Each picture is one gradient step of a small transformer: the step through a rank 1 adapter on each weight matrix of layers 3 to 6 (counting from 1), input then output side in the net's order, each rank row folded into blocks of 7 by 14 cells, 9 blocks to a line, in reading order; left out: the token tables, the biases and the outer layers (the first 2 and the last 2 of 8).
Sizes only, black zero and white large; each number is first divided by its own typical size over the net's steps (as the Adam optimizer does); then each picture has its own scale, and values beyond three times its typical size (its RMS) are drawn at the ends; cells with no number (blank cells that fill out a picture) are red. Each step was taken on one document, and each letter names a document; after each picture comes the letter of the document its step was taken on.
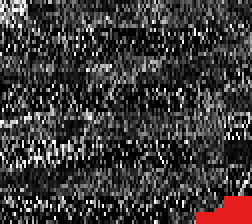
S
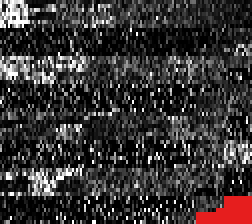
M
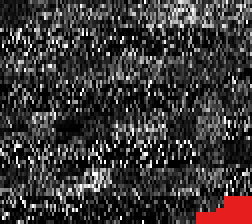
S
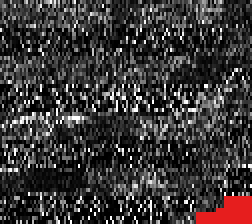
S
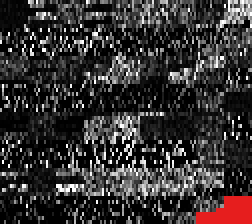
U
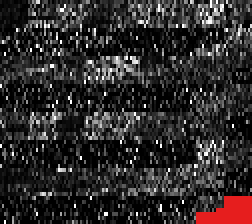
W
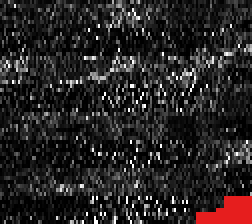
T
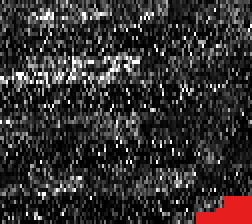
W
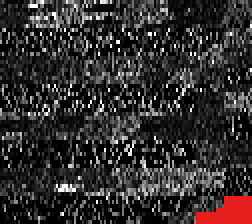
U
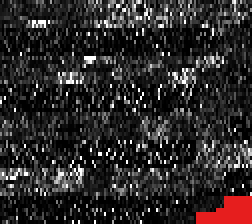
T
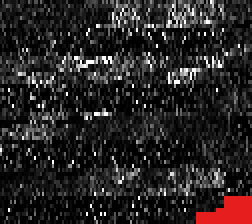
T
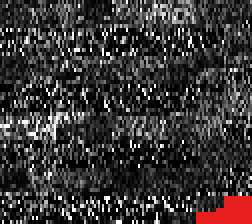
S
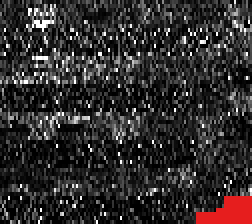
W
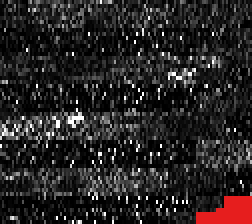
T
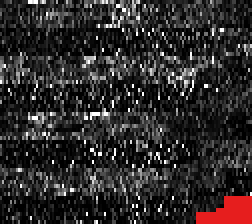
T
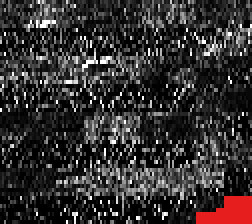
W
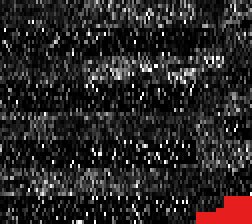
T
